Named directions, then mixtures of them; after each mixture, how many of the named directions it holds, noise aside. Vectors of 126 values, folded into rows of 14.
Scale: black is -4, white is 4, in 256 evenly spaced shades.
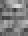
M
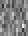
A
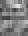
one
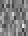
one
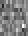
two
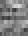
one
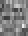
two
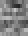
one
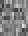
two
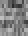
two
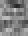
one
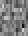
two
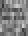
two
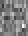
two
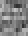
two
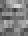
one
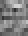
one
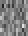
one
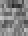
two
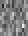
one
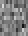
two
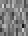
one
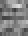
one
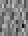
one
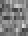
two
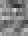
one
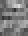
one
